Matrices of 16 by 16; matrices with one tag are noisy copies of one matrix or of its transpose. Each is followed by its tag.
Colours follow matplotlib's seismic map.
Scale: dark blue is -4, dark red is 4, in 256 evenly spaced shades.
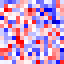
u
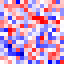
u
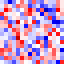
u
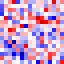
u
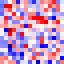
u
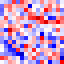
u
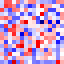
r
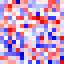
u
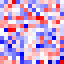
u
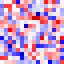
u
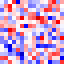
u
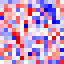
u
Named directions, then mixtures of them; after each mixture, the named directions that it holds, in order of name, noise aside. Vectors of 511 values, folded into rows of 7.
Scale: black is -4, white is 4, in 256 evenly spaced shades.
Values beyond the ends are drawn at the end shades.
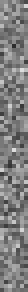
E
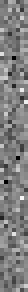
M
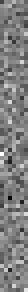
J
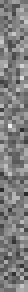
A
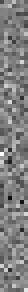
J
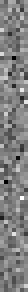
M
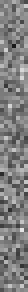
A, E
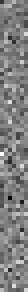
J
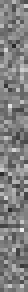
A, E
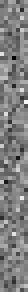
M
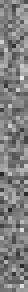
A, E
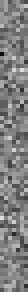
E, M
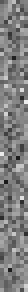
J, M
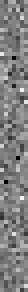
M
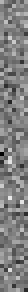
J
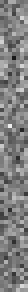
A, M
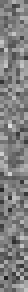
A, J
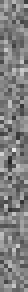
E, J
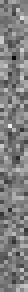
A, M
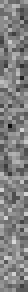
A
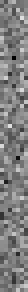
A, M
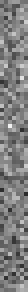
A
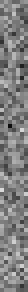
A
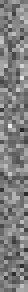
A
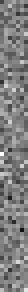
E, J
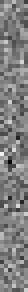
E, J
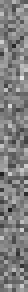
A, E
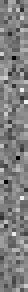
M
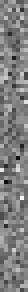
E, M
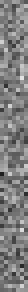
A, E
